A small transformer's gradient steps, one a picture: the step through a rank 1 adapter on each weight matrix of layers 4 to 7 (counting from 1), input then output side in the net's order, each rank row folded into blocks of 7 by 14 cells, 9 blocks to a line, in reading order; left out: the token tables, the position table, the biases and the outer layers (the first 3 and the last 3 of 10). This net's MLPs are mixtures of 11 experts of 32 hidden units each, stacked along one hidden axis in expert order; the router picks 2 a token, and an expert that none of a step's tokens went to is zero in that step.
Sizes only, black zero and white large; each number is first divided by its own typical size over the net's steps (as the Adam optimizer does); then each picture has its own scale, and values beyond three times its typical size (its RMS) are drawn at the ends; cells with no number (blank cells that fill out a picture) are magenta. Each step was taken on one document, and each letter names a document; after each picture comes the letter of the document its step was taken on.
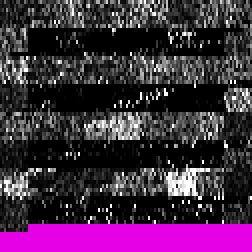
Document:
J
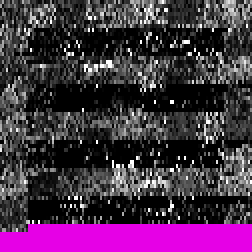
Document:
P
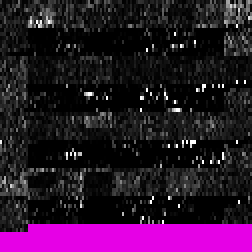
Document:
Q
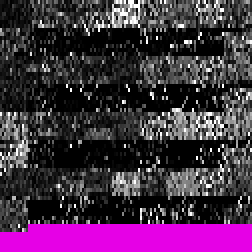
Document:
P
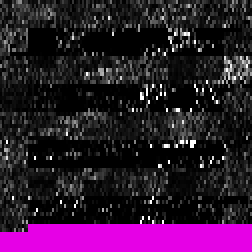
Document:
Q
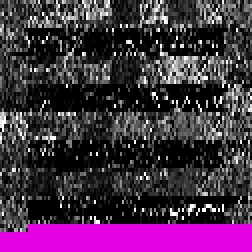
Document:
P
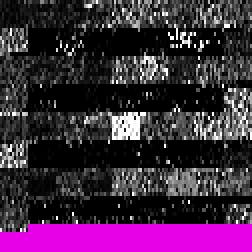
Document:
J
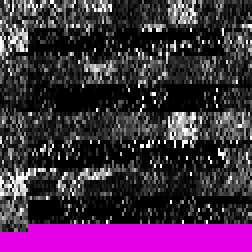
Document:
P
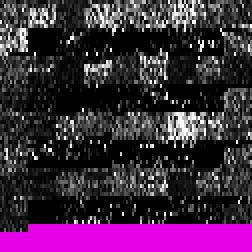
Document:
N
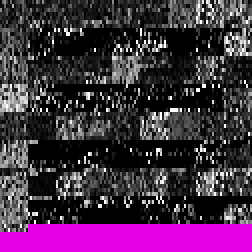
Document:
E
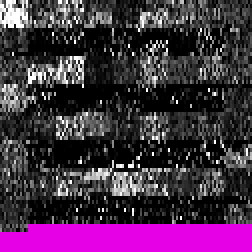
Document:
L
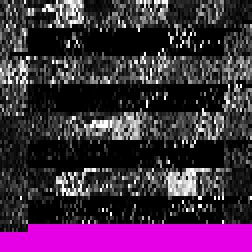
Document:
J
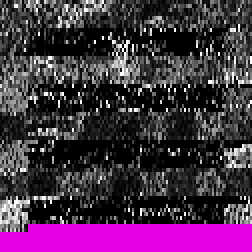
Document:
L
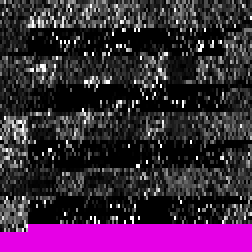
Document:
N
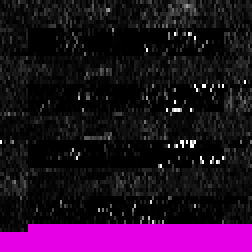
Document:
Q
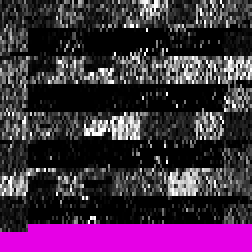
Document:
J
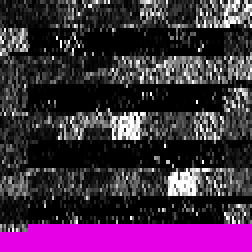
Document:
J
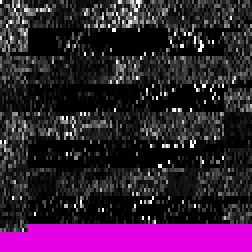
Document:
Q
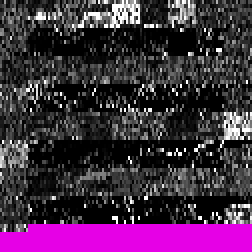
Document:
L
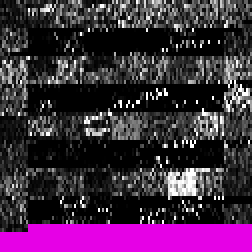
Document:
J
